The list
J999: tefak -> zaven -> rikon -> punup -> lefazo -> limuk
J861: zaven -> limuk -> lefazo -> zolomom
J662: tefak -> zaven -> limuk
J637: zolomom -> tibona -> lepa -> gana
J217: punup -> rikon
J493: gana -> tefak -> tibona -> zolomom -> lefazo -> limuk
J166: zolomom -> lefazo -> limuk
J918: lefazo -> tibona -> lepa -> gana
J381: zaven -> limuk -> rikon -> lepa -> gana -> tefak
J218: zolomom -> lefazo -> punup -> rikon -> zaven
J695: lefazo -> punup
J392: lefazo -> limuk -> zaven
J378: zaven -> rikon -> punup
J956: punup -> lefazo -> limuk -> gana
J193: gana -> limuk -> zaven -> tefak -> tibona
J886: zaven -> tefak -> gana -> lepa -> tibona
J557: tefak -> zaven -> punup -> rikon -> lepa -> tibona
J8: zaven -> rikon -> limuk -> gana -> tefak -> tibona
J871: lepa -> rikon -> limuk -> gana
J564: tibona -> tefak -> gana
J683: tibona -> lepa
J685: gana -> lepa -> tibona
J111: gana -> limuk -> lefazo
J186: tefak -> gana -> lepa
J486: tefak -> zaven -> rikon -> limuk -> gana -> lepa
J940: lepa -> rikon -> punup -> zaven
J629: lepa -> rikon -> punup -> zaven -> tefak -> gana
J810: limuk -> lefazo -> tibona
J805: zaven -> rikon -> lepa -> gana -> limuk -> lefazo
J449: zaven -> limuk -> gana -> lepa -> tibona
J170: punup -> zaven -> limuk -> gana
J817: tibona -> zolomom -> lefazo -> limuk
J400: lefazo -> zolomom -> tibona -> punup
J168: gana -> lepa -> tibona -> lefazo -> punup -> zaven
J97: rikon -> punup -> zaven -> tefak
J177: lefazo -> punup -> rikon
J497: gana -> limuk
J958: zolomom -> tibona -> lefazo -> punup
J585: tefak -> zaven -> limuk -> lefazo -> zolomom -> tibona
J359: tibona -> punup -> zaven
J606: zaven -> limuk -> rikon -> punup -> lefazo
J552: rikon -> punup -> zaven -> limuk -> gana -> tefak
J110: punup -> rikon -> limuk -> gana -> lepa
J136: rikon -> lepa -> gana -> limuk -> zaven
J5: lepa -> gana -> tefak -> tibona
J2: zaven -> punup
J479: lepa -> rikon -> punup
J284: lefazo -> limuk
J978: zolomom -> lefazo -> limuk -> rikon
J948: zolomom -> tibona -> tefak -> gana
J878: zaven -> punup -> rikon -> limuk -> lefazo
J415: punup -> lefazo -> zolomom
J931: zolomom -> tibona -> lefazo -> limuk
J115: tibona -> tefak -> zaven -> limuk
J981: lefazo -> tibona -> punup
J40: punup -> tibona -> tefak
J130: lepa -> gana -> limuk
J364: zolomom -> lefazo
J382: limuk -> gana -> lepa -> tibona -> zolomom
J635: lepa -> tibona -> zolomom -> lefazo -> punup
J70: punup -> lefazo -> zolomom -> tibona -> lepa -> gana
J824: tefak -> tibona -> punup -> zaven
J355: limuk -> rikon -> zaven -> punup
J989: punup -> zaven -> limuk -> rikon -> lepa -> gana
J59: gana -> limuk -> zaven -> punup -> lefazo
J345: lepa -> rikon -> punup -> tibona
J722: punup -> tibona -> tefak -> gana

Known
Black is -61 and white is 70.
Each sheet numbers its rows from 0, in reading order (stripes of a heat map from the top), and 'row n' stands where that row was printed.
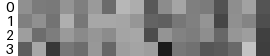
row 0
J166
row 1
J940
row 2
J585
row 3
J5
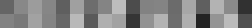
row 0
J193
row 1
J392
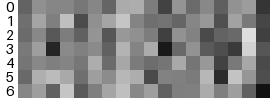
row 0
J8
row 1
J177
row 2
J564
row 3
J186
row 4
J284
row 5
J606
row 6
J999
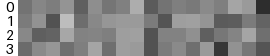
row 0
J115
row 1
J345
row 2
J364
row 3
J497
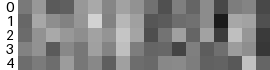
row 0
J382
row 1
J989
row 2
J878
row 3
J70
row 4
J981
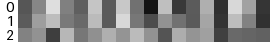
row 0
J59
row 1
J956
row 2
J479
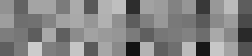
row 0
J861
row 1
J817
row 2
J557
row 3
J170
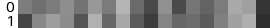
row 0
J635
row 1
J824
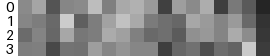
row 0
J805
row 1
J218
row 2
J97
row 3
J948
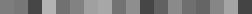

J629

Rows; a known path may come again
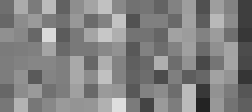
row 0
J177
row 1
J193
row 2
J218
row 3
J662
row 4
J284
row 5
J70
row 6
J497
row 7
J110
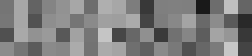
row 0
J381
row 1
J486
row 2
J695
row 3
J493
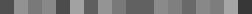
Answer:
J40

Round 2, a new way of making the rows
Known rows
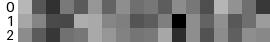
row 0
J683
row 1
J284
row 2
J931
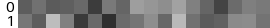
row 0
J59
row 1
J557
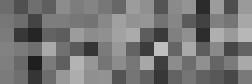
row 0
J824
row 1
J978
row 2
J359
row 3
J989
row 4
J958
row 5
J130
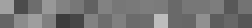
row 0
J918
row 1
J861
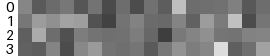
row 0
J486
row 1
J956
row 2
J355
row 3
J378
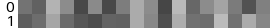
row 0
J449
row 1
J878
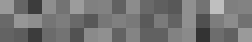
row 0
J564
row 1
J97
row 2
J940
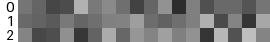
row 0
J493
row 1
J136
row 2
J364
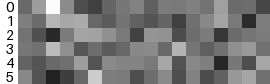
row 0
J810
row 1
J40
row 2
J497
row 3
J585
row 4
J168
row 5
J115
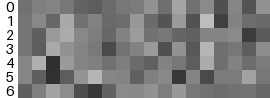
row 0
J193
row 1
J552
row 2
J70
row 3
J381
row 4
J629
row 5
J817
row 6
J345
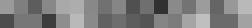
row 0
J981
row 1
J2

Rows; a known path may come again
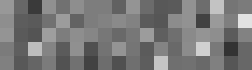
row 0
J564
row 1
J392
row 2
J948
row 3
J886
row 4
J486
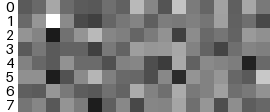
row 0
J606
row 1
J810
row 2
J166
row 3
J59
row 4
J110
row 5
J695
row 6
J805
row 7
J871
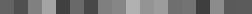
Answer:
J685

